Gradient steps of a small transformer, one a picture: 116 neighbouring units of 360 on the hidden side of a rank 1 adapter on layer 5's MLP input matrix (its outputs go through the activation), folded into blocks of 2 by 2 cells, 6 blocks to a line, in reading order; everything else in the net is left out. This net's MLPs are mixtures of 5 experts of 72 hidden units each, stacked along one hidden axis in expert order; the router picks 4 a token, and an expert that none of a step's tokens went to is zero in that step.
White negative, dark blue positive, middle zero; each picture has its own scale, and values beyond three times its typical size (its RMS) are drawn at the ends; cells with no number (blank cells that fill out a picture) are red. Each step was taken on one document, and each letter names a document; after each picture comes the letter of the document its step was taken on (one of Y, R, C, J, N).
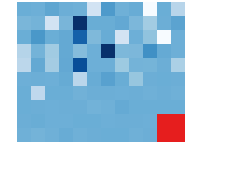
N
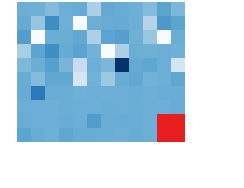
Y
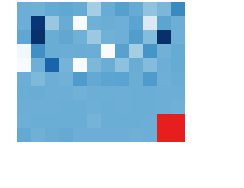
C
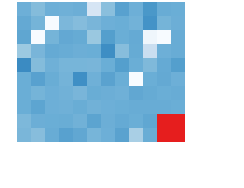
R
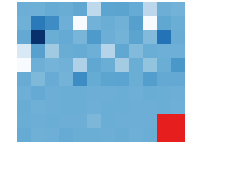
C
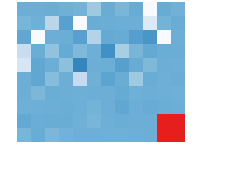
N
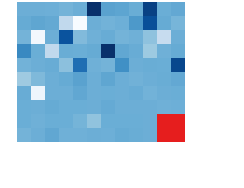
Y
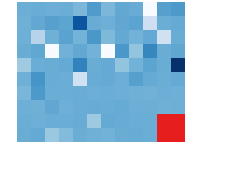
Y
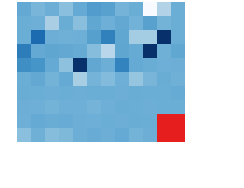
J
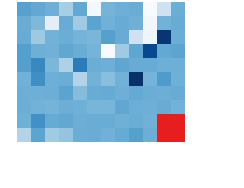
J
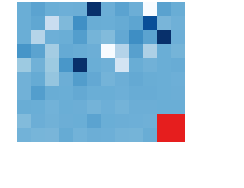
N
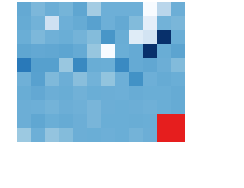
J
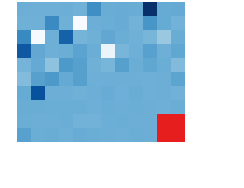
Y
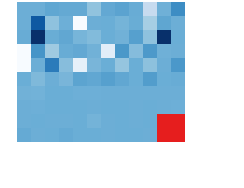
C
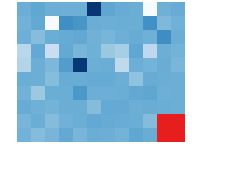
N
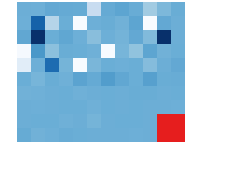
C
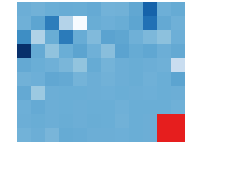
Y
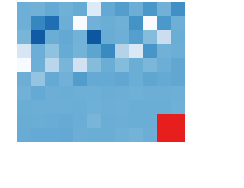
C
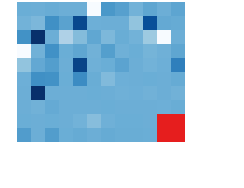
Y
